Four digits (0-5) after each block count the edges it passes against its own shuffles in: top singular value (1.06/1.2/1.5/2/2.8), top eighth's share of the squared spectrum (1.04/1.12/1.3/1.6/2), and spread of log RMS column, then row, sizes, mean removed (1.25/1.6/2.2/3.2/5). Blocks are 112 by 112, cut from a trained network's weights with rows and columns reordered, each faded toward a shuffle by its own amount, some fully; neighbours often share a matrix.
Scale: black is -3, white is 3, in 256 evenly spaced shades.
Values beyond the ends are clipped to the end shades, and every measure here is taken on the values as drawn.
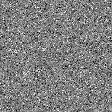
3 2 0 0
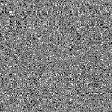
4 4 2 3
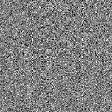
4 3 2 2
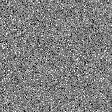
2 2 1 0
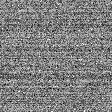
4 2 0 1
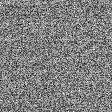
1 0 0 0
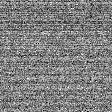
4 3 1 1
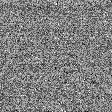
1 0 0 0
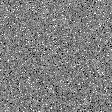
0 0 0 0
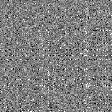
3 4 2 3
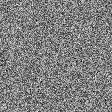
0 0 0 0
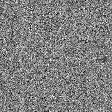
2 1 0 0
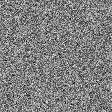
0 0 0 0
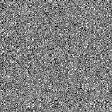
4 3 2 2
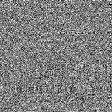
4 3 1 2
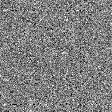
3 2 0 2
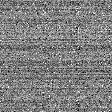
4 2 1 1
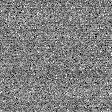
2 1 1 0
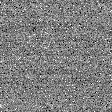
2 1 0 0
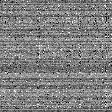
4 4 2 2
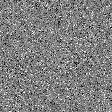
2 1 0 0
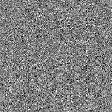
4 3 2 2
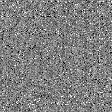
2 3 1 2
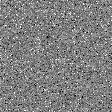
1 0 0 1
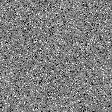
2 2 0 0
